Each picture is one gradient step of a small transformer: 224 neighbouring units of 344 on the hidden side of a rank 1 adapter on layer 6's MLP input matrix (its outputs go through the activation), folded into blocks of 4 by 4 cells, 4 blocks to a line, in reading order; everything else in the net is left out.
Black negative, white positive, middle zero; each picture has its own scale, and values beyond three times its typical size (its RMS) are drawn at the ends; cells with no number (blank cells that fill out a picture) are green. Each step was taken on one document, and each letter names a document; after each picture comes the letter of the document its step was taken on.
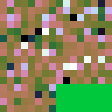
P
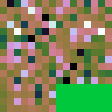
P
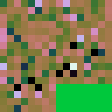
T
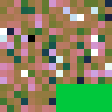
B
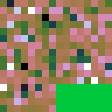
P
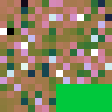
B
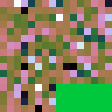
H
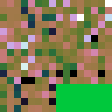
H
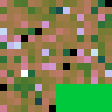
B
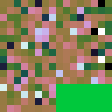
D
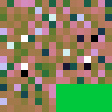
B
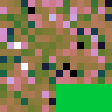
H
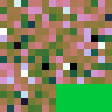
H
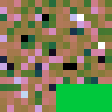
D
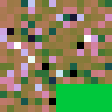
H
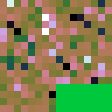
P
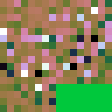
B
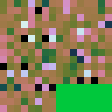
T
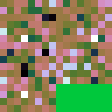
T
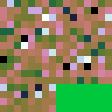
P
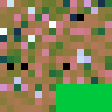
P
